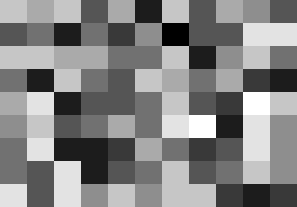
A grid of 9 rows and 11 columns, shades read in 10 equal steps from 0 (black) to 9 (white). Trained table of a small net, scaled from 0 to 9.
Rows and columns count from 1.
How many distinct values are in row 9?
6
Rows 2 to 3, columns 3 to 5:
1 4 2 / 6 6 4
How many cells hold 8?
10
